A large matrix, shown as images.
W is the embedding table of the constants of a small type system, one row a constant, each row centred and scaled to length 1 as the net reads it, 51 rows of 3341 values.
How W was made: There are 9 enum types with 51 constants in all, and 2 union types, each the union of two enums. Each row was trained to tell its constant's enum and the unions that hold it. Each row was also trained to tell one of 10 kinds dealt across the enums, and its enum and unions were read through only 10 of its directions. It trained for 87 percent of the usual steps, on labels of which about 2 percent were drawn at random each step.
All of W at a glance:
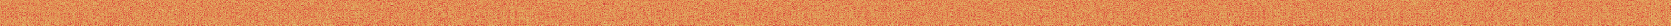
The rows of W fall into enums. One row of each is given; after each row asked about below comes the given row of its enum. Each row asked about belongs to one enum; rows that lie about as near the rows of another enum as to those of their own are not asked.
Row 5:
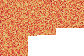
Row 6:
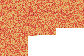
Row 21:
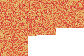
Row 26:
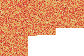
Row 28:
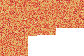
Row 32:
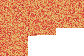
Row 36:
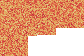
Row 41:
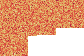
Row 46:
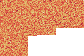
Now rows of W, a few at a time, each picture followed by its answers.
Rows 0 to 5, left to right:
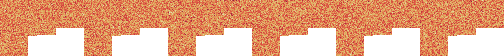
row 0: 46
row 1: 21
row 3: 41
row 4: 41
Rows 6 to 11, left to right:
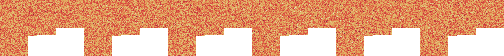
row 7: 6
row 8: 6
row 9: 5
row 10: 28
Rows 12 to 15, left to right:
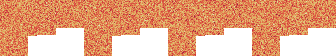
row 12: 41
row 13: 32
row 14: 36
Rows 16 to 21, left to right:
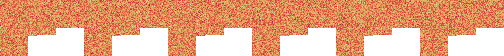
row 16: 32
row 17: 5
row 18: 26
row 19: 5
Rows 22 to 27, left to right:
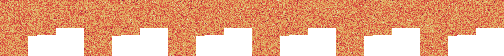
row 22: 32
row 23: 36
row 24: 21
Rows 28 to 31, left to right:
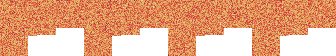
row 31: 5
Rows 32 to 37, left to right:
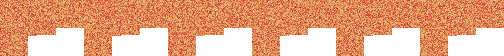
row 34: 32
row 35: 26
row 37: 21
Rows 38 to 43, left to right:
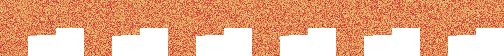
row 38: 41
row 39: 26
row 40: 6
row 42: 21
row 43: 41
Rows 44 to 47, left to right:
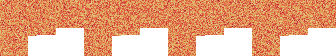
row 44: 21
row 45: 26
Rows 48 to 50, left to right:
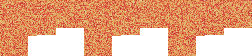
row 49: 26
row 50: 32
